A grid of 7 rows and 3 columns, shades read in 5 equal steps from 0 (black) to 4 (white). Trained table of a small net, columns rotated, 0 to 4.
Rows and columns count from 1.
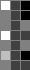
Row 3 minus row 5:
0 0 0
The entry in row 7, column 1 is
2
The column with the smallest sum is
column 3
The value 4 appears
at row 1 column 1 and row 4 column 1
